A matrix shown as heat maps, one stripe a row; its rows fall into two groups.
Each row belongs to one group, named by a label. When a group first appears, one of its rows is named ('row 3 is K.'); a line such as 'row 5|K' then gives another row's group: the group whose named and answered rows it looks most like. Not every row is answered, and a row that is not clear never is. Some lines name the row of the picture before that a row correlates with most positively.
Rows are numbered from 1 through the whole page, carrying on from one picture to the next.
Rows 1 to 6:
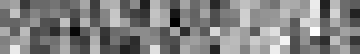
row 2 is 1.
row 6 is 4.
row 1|1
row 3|1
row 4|4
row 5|4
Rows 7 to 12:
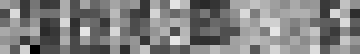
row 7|1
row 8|1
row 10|1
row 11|1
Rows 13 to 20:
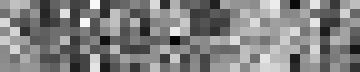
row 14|1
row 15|1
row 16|1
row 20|4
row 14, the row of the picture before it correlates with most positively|9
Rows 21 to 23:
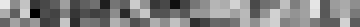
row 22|4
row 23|1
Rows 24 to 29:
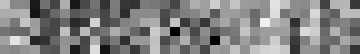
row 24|4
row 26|4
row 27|1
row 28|4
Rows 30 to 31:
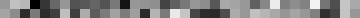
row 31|1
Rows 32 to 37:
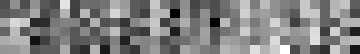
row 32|1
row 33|1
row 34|4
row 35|1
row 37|4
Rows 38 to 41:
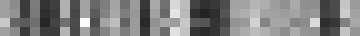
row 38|1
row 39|1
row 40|1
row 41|1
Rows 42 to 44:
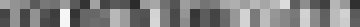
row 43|1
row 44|1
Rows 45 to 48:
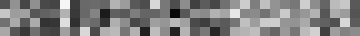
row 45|1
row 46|4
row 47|1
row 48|1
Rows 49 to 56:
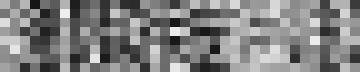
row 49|4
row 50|1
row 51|4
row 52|1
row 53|4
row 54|4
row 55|4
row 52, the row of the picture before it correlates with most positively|47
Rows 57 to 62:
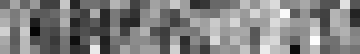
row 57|1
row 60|4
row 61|4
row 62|4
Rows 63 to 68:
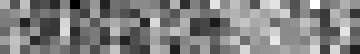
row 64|4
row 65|1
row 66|1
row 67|4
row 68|1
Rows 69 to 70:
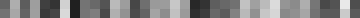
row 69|1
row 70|1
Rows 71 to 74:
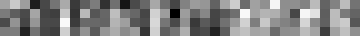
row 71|4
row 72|1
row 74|1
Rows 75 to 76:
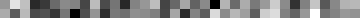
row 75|4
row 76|4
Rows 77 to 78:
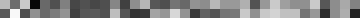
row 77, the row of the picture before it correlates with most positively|76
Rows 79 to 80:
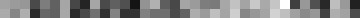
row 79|4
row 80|4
